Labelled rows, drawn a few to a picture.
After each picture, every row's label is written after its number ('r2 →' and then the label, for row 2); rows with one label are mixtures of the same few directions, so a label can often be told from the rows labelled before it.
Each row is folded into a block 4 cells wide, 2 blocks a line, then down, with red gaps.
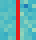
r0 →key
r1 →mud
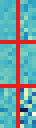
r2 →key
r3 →key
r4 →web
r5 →key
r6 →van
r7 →van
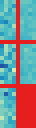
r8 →van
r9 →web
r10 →van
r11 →mud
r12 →mud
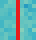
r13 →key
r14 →mud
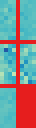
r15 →key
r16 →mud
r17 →mud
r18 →key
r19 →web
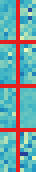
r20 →key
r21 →web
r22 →web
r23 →mud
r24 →van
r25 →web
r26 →key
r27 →van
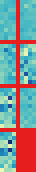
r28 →key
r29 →mud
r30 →mud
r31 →key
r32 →web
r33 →web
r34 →web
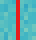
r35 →key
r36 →key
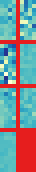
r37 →web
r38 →van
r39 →key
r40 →van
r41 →mud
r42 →van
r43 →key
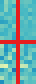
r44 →van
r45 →web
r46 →van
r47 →van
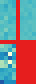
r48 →key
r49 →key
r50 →web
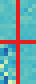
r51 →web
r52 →web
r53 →key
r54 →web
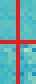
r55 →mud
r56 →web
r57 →mud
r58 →mud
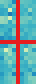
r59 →web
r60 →web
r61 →mud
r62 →mud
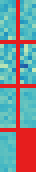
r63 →key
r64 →van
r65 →van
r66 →van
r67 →web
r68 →mud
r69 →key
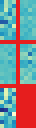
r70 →van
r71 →web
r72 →web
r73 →web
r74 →van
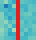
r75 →mud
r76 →key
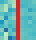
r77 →key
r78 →web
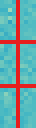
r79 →web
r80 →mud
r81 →van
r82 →van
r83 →mud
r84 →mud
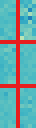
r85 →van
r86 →web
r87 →mud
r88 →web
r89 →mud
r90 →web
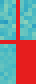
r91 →van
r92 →van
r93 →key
